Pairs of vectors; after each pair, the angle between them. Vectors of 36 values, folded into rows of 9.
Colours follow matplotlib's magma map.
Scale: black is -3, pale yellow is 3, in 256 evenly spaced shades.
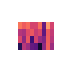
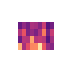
nearly opposite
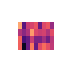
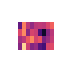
partly opposed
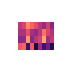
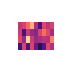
partly aligned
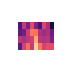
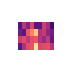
nearly parallel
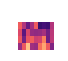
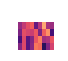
partly opposed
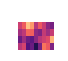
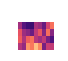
nearly opposite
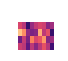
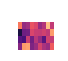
partly opposed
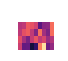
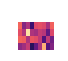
partly aligned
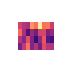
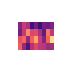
nearly opposite
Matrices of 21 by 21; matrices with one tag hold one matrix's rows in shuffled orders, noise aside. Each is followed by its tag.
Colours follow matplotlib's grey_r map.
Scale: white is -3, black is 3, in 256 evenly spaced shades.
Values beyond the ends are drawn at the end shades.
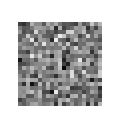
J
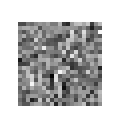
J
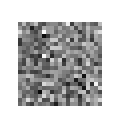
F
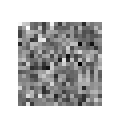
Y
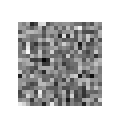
Y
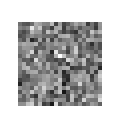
J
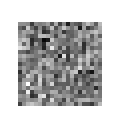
Y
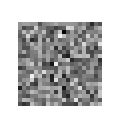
J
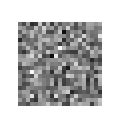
J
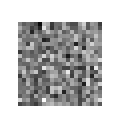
F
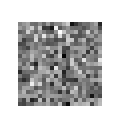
J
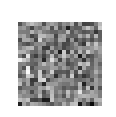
Y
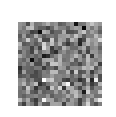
F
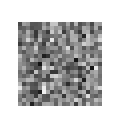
F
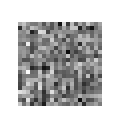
Y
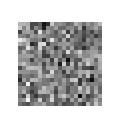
Y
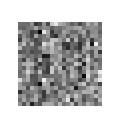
F
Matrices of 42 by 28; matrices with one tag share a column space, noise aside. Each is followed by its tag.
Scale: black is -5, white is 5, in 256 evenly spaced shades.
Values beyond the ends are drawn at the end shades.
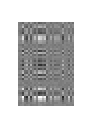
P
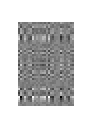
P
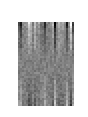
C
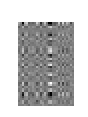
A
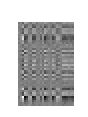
P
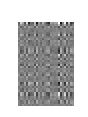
A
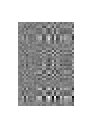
P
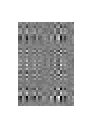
P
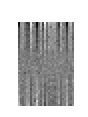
C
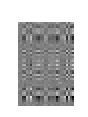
P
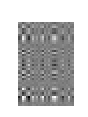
P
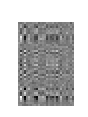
P
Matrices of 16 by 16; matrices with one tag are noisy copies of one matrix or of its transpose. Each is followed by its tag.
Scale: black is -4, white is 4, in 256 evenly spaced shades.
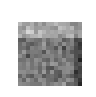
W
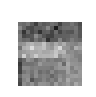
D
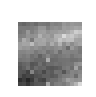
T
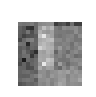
D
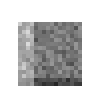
W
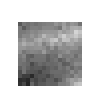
T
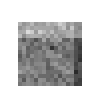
W
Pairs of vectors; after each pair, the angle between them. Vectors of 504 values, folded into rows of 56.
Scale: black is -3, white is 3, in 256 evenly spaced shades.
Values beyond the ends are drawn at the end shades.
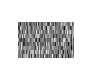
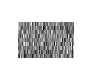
partly opposed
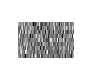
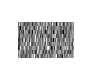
orthogonal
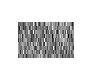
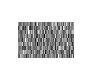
partly aligned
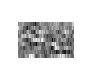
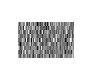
orthogonal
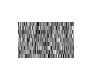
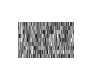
partly aligned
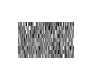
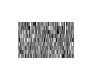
partly opposed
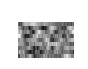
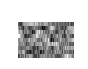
nearly parallel
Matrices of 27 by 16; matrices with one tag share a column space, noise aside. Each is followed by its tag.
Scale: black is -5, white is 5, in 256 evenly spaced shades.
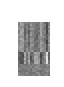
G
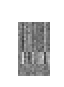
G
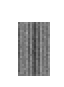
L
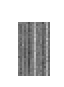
L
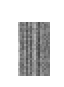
L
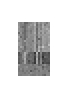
G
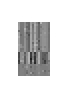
G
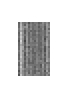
L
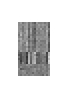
G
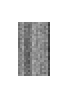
L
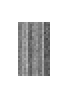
L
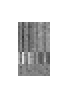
G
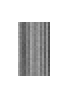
L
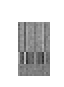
G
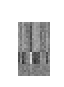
G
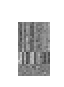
G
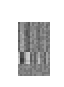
G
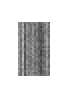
L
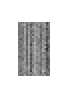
L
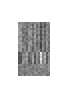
G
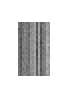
L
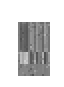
G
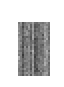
L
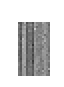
L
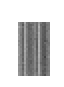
L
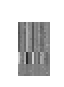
G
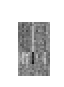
G
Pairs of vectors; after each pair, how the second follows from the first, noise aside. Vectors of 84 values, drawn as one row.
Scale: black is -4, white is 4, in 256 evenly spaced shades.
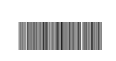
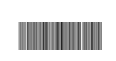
copied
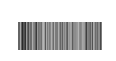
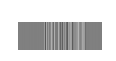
partly zeroed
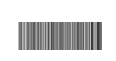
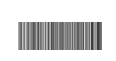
copied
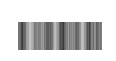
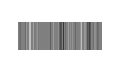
partly zeroed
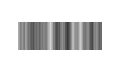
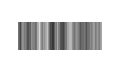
reversed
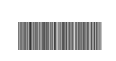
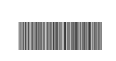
reversed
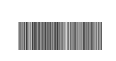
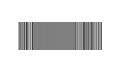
partly zeroed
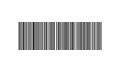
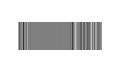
partly zeroed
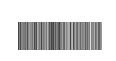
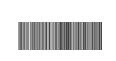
reversed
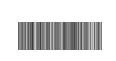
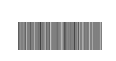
partly zeroed
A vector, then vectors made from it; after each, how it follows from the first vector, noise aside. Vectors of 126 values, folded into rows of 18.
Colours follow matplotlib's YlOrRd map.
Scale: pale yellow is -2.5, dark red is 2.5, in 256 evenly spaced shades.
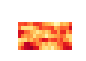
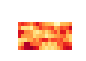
copied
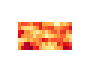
copied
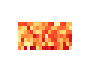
sign-scrambled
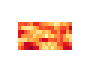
copied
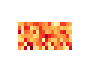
sign-scrambled
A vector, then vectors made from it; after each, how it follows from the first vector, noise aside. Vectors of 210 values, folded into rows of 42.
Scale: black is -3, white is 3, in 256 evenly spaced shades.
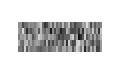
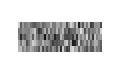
wrapped around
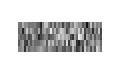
negated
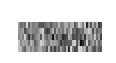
wrapped around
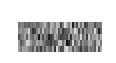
wrapped around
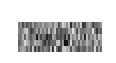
wrapped around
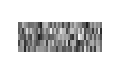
negated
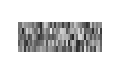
negated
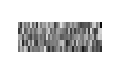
wrapped around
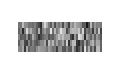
negated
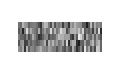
negated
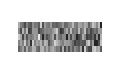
wrapped around
